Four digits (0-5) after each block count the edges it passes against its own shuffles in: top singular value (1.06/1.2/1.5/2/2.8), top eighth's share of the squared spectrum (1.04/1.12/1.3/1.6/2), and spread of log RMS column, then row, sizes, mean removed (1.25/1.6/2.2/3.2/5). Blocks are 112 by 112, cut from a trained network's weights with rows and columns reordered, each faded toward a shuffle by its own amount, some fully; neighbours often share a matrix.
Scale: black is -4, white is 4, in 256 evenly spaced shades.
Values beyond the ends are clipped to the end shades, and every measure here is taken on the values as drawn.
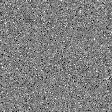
2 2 0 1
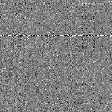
4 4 2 2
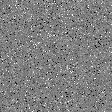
0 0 0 0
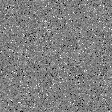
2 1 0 0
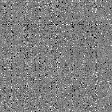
3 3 3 1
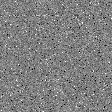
1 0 0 0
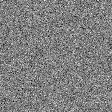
1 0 0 0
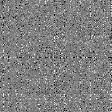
3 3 3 1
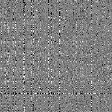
4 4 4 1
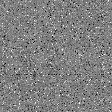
2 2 1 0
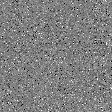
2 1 1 0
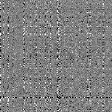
4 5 4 2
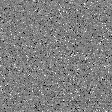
1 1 0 0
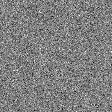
0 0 0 0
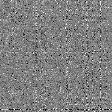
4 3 3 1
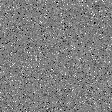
0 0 0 0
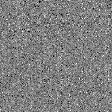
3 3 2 1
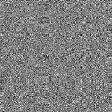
4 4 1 3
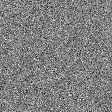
2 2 0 0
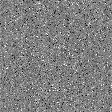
1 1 0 0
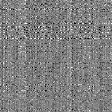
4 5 2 4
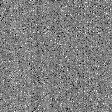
2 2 1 1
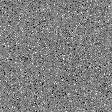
1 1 0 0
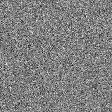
0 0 0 0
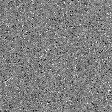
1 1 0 0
